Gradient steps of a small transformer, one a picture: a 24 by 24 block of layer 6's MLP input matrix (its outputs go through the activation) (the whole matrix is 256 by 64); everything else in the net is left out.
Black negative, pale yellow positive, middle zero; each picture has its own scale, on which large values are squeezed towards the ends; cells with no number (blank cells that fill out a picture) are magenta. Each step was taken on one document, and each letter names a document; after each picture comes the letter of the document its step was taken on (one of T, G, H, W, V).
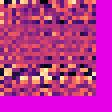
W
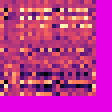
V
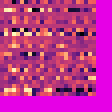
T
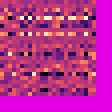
V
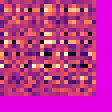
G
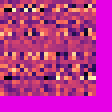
T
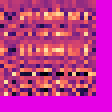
V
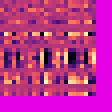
G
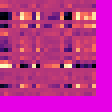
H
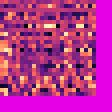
H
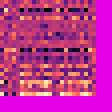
V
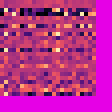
V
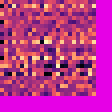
W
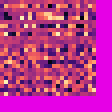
H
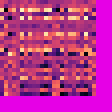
V
